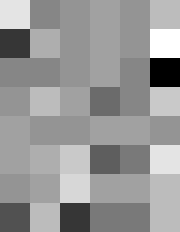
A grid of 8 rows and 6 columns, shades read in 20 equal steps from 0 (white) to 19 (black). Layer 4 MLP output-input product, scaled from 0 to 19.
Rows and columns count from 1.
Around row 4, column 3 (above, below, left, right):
8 8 5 11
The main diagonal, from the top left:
2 6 8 11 7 2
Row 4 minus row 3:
-1 -4 -1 4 0 -15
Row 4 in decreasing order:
11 9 8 7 5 4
